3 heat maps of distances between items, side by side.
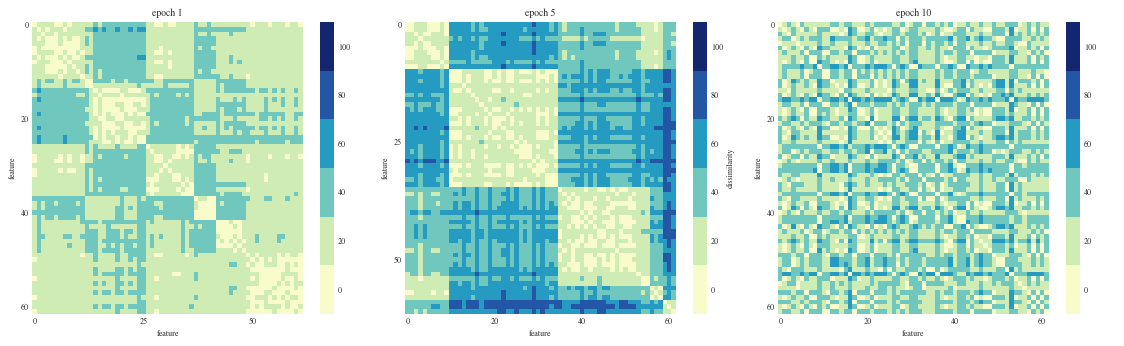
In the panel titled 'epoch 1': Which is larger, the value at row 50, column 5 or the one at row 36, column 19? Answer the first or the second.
the second
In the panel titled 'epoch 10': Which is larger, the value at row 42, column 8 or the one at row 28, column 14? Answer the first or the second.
the first
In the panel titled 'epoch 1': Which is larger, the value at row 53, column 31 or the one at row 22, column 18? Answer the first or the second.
the first
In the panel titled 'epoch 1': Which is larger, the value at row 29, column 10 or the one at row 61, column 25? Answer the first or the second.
the second
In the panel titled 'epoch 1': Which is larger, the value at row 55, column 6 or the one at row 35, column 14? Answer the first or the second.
the second
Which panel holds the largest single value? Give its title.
epoch 5
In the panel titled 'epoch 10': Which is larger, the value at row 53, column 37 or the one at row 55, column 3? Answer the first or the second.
the first
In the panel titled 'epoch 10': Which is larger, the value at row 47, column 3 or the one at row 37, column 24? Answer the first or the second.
the first
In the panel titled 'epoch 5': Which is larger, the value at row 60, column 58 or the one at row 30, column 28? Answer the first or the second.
the first
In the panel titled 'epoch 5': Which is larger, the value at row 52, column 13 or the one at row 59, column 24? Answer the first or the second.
the second
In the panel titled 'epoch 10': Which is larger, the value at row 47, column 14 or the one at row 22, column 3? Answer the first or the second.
the second
